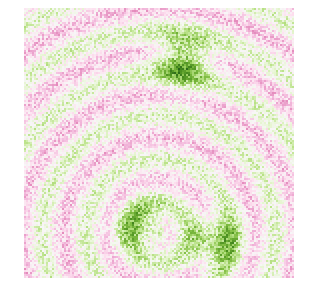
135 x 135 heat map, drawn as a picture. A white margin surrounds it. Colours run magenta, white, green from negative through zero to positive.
Slope: none. Rings: centred on the bottom middle. Average level on the scale: 50%. Bumps: three.
